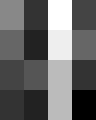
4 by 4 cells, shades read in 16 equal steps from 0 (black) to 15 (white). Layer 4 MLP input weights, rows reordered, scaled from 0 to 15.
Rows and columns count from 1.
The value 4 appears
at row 1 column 4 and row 3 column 1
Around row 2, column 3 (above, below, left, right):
15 11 2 6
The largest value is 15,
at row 1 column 3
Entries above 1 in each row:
4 4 4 3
